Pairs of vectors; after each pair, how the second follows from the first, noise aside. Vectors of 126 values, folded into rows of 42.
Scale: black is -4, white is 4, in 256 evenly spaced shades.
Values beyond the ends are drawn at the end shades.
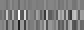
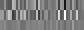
reversed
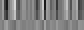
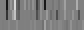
partly zeroed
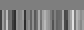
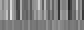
reversed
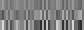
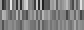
reversed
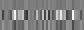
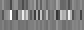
reversed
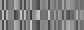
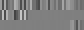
partly zeroed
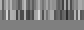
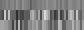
reversed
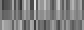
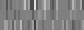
partly zeroed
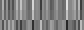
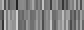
reversed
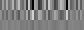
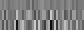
reversed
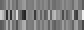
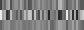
reversed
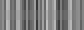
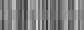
reversed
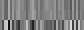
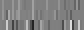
partly zeroed
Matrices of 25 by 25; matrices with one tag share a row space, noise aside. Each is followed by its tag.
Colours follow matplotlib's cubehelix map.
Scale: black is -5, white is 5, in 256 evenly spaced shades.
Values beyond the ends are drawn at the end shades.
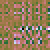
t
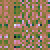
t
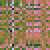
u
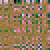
t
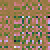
t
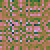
u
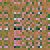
t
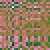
u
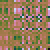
t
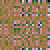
t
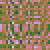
u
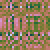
u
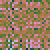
u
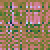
u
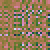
t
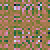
t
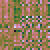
t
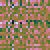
u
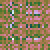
u
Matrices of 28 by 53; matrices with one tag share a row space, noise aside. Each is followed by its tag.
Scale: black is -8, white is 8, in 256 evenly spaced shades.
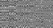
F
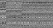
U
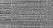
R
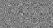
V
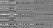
F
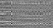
R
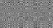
V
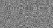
V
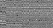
U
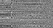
R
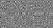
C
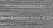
R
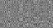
V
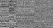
F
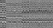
U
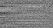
R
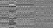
F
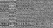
F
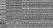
U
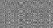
V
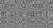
C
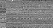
U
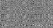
C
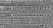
R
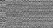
U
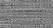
R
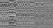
F
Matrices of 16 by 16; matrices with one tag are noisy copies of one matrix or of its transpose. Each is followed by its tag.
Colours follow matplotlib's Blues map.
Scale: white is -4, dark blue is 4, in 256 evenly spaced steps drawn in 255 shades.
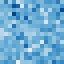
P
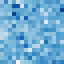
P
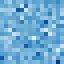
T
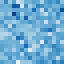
P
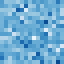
T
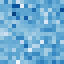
P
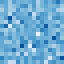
T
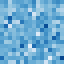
T
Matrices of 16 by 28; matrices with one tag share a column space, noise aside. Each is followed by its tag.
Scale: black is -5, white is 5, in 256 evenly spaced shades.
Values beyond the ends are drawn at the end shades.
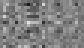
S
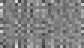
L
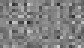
S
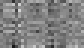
L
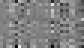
L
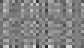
L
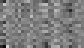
L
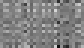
L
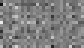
S
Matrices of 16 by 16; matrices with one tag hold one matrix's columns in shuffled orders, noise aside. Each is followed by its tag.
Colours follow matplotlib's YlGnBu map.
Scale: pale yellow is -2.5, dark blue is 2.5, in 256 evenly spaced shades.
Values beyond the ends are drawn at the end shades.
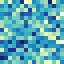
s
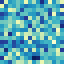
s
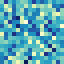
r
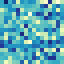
s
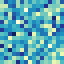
r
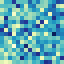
r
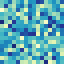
r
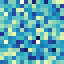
s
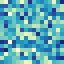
s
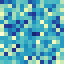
r
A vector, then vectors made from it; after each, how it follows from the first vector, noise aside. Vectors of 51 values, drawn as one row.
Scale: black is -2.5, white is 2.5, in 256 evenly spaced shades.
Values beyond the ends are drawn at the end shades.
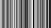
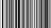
wrapped around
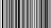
wrapped around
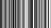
negated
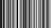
reversed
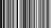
reversed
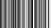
negated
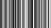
negated
